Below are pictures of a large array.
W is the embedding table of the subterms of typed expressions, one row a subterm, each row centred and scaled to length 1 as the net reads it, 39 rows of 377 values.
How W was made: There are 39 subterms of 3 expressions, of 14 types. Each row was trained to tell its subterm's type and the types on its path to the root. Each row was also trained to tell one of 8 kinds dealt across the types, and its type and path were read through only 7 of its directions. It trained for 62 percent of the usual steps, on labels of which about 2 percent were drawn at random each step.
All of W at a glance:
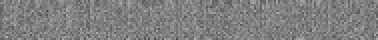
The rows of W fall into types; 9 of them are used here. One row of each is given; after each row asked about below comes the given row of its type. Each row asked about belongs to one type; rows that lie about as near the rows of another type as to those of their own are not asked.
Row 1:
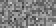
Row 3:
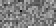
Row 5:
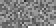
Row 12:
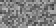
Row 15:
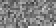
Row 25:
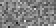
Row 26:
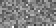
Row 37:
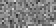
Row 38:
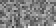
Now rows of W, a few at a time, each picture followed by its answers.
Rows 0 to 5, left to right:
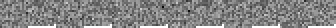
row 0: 3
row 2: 25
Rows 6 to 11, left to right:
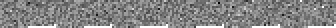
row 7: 15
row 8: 12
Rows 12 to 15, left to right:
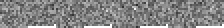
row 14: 37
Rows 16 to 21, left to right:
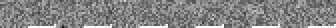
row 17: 15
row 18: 25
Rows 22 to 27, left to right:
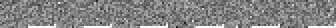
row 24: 15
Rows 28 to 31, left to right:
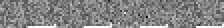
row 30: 25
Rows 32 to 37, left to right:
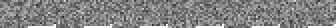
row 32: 12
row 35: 15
